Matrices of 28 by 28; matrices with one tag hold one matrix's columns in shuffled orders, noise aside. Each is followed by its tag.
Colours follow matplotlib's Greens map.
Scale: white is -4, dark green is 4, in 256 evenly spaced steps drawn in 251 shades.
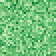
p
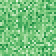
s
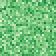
p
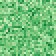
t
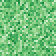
p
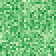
s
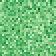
p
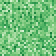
s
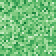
p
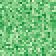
s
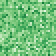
s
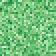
p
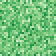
t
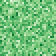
t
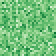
s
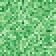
p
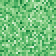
p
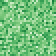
p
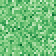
t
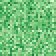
s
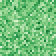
p
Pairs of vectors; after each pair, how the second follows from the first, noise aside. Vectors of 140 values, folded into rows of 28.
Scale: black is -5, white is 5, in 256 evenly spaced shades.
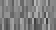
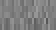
shrunk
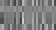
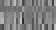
negated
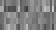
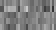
negated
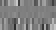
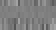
shrunk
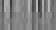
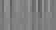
shrunk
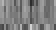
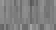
shrunk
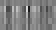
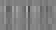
shrunk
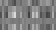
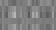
shrunk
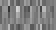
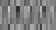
negated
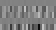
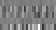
negated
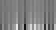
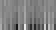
negated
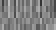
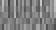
negated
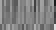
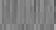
shrunk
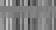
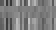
negated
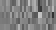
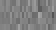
shrunk
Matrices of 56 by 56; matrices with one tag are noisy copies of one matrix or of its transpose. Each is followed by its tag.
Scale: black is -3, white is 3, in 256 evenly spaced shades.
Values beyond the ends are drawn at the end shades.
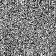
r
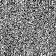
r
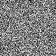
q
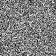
q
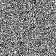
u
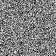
u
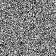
u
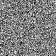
u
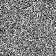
q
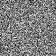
q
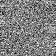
r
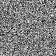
u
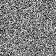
q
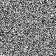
u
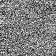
r
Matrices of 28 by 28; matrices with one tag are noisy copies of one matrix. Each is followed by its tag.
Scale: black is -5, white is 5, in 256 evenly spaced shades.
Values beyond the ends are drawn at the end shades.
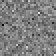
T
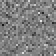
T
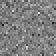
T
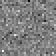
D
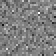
T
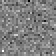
D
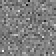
D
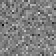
T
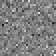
T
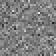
T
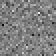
T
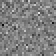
T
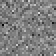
T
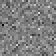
T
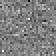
D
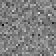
T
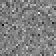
T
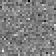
D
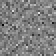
T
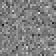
T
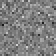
T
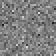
T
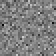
T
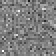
D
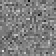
D
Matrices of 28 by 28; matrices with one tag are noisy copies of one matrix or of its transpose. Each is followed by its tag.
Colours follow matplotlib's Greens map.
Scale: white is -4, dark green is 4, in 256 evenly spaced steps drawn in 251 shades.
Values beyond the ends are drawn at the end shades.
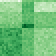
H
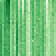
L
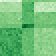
H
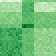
H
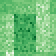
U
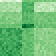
H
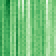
L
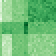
H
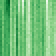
L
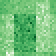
U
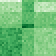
H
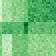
H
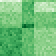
H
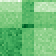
H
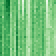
L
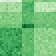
H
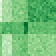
H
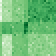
H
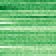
L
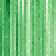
L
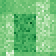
U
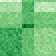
H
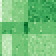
H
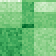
H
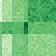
H
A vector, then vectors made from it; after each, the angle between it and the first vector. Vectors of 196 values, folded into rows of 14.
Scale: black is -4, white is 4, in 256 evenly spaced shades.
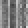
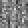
partly opposed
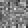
partly opposed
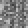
partly aligned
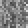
partly aligned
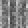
nearly parallel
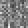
partly aligned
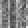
nearly parallel
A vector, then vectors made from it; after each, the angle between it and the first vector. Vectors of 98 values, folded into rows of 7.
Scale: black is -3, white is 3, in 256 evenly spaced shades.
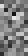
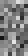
orthogonal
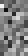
nearly parallel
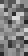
nearly parallel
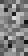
nearly parallel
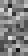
partly aligned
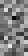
nearly opposite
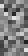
nearly parallel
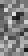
nearly opposite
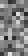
partly aligned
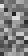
nearly parallel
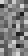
partly opposed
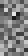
nearly opposite
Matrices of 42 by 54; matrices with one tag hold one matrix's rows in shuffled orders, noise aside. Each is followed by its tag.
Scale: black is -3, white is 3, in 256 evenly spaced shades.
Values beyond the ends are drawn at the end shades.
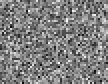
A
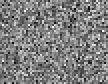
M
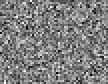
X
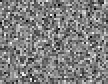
X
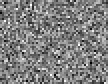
X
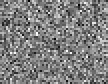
A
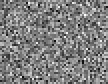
A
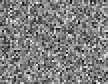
A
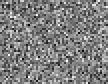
A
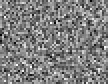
X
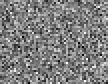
A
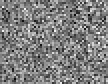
M
